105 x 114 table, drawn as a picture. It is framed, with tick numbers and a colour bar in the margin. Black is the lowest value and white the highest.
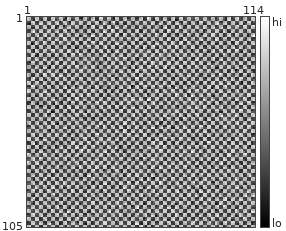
Histogram: two levels. Seam: none. Average level on the scale: 50%. Odd rows or columns: none. Grain: checkered.
